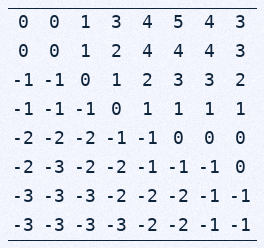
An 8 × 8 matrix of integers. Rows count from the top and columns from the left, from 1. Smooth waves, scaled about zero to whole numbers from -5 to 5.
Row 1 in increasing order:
0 0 1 3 3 4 4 5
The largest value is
5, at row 1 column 6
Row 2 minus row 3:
1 1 1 1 2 1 1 1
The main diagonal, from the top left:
0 0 0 0 -1 -1 -1 -1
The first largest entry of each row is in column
6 5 6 5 6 8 7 7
